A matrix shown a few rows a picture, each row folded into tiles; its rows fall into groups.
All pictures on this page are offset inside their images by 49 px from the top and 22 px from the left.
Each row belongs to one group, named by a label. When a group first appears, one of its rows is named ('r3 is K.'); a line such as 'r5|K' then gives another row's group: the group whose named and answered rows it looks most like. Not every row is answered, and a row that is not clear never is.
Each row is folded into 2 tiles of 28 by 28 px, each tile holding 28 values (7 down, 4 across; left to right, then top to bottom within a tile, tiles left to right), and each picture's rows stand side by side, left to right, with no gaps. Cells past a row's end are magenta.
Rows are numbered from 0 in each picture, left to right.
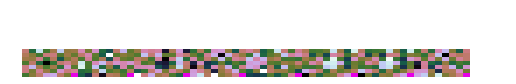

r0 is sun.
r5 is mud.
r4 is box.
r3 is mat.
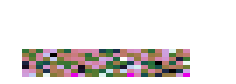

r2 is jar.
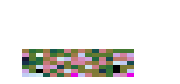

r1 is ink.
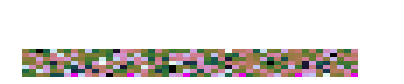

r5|mat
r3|sun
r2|ink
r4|sun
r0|box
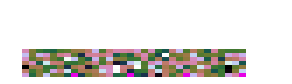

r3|ink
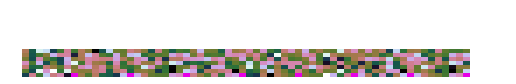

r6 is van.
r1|box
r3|van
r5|sun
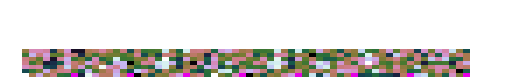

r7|van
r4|mud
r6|box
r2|mud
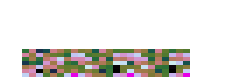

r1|ink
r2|ink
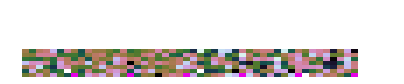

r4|van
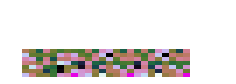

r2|mat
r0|ink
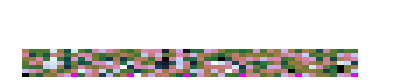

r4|van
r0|mud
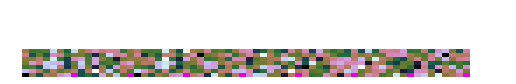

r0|mud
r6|van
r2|mud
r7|mat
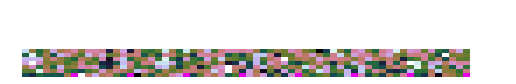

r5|box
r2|mud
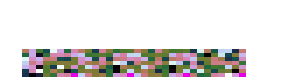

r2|ink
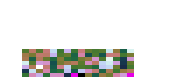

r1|mud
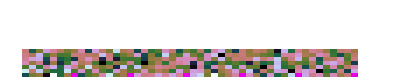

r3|mat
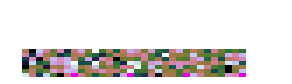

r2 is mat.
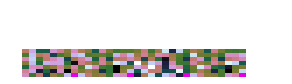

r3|ink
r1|ink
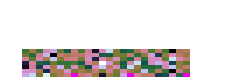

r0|mat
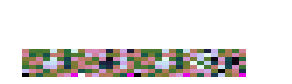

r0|mud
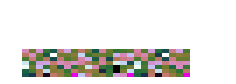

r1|ink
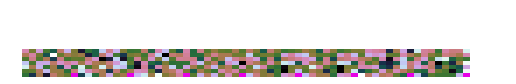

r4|ink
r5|ink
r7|jar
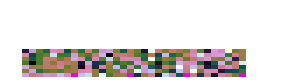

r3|jar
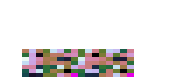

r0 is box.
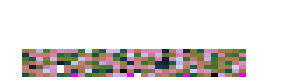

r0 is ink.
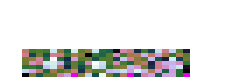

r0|mud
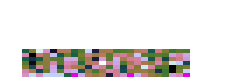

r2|ink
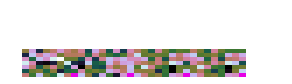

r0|jar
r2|ink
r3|ink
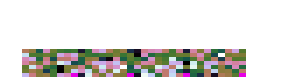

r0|ink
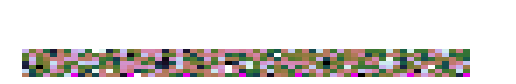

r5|sun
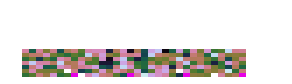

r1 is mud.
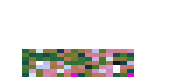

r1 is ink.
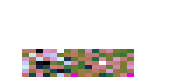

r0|jar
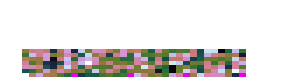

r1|box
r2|ink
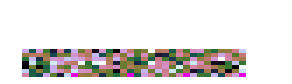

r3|jar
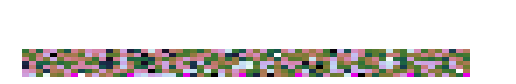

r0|mat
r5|van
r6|mud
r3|sun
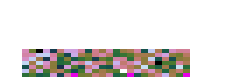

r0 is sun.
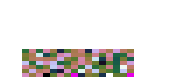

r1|sun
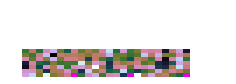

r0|mat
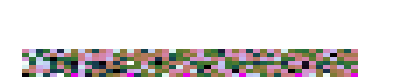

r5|mat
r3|van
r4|van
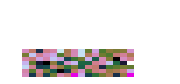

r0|jar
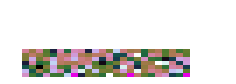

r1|sun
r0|van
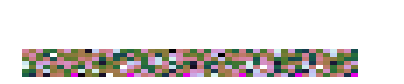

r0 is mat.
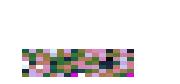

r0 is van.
